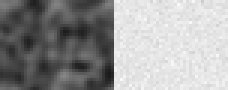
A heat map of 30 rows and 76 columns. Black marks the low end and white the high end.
It is made of 1 by 2 panels. Panel 1,1: low, blotchy. Panel 1,2: very high, fine-grained, faint in contrast.
